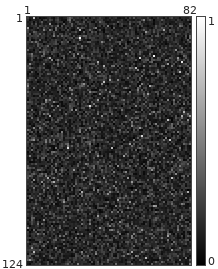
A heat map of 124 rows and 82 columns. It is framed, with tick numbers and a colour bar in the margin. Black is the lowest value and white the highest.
No seam splits the table. The halves do not mirror each other. There is no overall slope. The texture is fine-grained noise. No row or column stands out. Most values sit low, with a long tail of high ones. No regular stripes run through it. Overall the values sit about 20% of the way up the scale.
